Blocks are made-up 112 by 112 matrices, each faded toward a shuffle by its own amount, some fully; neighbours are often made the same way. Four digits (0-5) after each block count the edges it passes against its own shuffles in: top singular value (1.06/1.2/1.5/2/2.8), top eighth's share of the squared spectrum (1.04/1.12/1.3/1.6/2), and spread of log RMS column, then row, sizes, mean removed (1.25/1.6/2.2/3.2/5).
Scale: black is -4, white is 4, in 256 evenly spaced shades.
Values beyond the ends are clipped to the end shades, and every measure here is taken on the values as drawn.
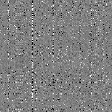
4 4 3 2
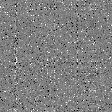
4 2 1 1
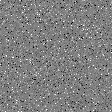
0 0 0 0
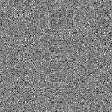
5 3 2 2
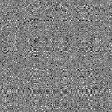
5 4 3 3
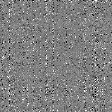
2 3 3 2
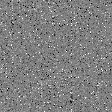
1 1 1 0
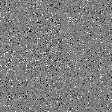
1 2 2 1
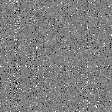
2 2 2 2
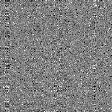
4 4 3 2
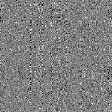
4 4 3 2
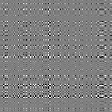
5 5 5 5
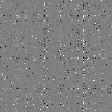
5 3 2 1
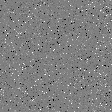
0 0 0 0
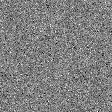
0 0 0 0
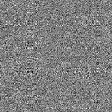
4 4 2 2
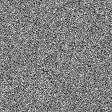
1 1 0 0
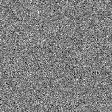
3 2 1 1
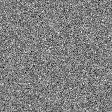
1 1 0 0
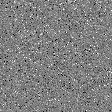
1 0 0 0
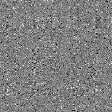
4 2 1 1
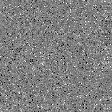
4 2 1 1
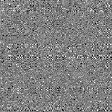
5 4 2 3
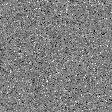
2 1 0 0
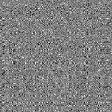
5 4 2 3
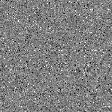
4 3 1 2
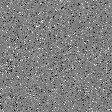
2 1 0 0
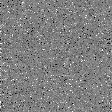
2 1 1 1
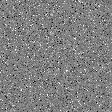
2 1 0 0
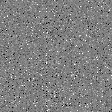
3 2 1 0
